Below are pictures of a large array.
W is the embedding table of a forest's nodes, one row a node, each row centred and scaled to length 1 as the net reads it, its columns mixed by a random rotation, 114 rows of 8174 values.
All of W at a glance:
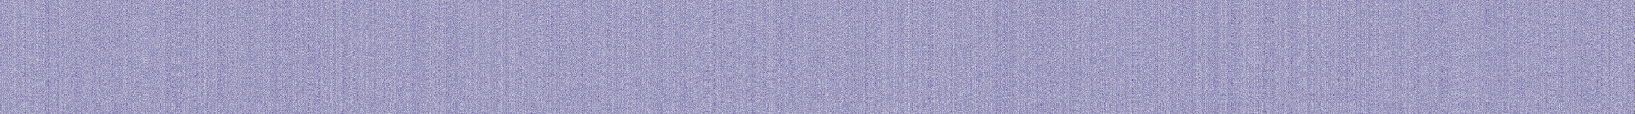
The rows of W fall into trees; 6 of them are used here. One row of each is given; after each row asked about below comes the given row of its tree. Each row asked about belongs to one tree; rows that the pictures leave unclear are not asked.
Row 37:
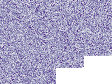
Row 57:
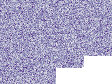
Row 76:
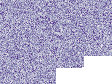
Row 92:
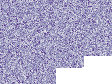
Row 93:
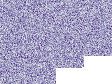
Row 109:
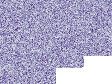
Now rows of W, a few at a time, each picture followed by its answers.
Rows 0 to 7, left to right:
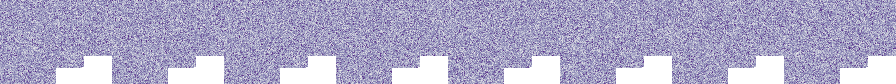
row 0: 109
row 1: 76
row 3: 92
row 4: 93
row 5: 109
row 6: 76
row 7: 37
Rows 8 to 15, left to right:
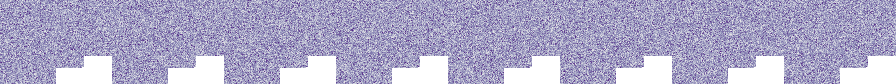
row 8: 92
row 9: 93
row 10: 109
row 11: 109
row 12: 92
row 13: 109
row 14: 76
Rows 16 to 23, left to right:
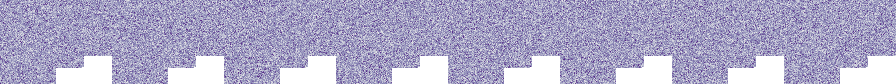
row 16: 37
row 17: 57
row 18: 93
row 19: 92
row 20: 109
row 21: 93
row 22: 93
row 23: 109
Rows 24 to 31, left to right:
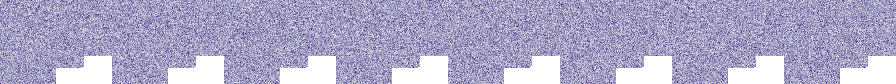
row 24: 37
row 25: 76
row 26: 57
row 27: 37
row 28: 93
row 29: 76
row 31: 92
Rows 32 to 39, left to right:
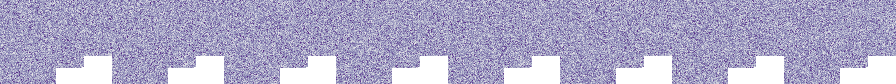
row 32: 37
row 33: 109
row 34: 76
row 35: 109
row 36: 109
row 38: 57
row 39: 92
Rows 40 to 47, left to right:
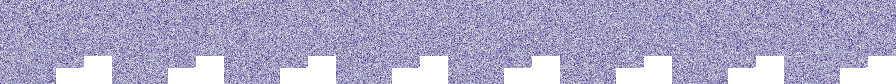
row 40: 37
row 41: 76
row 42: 92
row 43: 93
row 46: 37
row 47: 37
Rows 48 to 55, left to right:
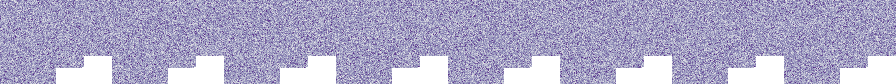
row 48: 109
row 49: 76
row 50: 57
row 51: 109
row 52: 93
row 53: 93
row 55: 93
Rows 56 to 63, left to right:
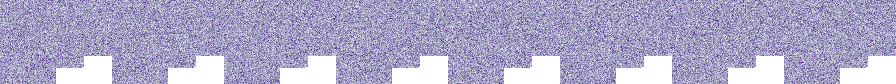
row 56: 92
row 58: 37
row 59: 109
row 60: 57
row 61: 37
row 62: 57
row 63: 37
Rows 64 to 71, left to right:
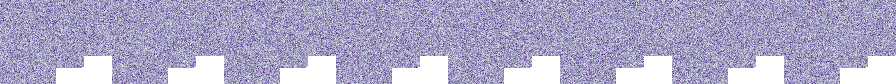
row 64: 76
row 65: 109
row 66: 93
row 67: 92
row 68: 76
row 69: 109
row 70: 93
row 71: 93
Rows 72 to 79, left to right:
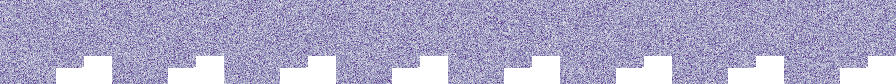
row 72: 76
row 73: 37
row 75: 37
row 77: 92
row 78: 109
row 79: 93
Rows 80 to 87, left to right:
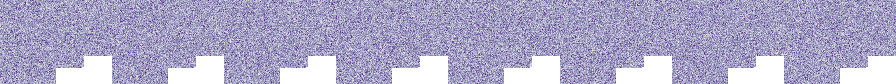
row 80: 93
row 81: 92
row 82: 92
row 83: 109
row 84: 57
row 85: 109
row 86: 92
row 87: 76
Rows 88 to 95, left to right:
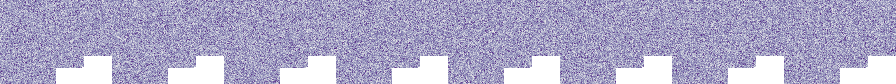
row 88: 93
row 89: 76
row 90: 37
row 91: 93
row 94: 57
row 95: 57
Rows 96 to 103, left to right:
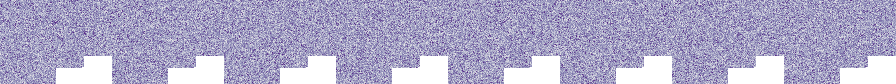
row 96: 76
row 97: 93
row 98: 109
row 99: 57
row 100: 76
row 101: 76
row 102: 93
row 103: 109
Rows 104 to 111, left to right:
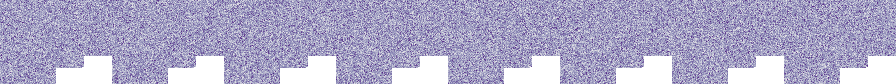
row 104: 109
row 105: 109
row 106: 92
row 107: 109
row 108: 37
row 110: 76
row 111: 93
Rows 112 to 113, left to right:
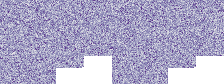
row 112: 37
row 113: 92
